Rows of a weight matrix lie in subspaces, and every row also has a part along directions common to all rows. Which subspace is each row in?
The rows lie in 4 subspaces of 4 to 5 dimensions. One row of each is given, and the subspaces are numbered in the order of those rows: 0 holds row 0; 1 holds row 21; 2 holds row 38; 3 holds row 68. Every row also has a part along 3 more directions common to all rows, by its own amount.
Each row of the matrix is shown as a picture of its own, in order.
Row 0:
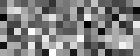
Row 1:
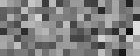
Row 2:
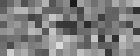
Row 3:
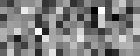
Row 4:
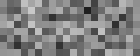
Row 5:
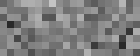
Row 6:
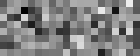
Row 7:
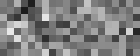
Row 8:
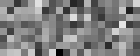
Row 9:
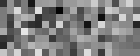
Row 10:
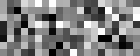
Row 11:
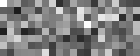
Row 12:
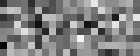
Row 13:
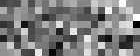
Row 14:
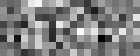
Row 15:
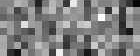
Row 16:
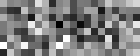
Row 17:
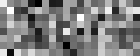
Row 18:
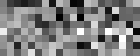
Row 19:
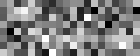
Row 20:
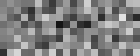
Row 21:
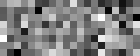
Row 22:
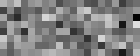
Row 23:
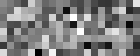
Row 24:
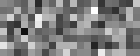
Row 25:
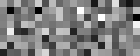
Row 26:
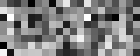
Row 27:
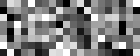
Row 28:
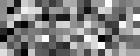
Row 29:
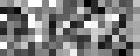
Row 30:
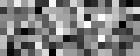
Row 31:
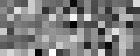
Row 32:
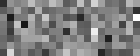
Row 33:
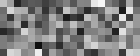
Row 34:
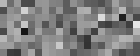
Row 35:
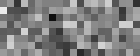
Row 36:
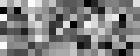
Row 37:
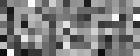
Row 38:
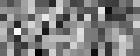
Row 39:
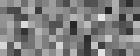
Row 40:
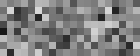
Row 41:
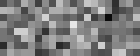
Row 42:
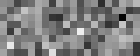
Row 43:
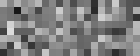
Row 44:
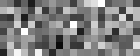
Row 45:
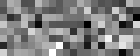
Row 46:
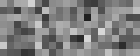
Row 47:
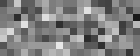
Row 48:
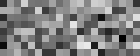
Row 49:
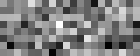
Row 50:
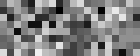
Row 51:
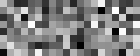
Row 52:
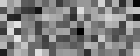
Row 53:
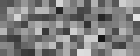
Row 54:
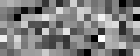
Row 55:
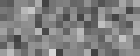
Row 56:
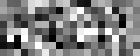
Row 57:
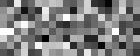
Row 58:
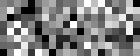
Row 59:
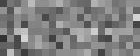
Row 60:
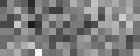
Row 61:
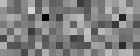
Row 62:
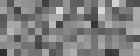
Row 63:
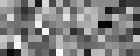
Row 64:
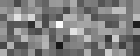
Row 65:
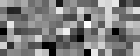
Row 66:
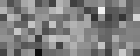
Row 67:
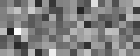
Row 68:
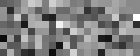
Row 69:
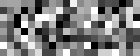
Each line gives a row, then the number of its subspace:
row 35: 1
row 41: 2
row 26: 3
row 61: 3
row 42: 1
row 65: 0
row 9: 2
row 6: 0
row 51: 0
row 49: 1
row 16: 1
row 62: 2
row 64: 1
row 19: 0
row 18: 0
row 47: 0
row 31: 1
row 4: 2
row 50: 2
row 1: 0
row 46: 1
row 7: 0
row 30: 1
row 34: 1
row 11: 1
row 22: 3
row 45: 2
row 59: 3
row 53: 1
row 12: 2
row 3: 2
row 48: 0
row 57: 0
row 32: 3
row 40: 3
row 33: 0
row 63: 2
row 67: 3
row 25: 3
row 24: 2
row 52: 0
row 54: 1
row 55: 2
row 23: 1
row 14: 3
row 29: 3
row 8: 1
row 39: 1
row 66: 2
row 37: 3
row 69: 2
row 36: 3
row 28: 0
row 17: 3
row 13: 2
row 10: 3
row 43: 2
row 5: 0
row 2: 1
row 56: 3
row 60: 2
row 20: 1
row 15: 1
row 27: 3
